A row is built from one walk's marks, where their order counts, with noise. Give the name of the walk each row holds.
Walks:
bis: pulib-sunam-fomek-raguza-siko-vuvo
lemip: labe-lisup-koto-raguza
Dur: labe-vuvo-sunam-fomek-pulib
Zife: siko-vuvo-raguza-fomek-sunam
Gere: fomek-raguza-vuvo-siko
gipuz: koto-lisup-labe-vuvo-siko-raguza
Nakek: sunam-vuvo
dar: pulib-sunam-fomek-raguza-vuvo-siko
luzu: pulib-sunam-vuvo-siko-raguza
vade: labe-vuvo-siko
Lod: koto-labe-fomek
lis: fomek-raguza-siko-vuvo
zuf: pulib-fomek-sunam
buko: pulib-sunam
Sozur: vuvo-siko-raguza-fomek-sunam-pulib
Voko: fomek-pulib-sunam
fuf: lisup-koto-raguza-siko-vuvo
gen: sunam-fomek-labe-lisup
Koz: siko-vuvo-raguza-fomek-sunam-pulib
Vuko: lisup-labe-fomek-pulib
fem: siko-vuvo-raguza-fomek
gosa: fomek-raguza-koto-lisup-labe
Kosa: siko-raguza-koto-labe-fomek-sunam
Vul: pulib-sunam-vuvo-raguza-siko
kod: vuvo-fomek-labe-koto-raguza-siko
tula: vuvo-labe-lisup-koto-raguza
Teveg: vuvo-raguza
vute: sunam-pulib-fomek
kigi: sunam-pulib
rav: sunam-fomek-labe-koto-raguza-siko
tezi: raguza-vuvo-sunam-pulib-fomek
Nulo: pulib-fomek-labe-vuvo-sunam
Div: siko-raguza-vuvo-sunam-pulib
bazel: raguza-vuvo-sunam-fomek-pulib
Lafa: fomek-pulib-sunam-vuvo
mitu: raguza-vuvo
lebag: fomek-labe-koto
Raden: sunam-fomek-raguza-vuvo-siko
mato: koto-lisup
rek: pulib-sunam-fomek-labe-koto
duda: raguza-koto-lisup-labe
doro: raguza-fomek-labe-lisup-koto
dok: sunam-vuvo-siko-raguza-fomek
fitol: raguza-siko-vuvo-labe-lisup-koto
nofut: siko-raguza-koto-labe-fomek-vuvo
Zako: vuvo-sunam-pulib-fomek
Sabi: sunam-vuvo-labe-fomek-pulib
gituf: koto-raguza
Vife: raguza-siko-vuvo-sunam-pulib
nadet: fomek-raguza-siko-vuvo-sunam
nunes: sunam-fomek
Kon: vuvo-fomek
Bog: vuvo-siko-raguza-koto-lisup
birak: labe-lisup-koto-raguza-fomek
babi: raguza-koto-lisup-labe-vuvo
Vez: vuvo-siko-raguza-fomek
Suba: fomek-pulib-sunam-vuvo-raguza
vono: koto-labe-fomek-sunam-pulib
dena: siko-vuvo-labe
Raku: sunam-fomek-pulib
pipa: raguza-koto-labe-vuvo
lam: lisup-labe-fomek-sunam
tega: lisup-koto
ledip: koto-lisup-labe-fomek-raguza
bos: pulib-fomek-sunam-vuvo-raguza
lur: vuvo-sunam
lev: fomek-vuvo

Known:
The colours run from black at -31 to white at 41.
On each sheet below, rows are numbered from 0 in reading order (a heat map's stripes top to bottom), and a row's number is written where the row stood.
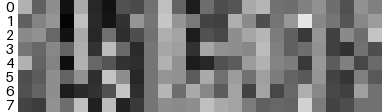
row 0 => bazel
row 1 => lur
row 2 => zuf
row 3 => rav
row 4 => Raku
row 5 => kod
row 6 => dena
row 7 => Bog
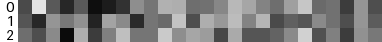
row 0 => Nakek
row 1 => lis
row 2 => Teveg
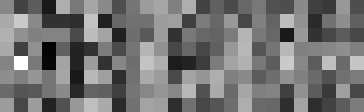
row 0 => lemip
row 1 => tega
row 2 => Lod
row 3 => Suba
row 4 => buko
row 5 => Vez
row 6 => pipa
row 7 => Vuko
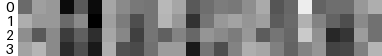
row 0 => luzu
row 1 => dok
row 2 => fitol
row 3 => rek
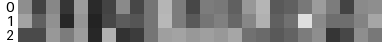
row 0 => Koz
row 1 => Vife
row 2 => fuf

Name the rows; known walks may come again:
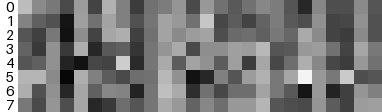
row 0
birak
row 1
lemip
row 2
tula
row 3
nadet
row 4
dena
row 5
kigi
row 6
lam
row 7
Zife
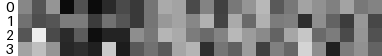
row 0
Lafa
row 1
pipa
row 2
Nakek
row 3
tega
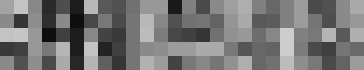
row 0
rek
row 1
Koz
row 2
Zako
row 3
Bog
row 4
Sozur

